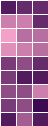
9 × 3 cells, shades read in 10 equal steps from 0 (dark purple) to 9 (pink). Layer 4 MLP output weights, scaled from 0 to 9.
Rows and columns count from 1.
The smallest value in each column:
1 1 0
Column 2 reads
2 7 6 7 4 1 4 4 5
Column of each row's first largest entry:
2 1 1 1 2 1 3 2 2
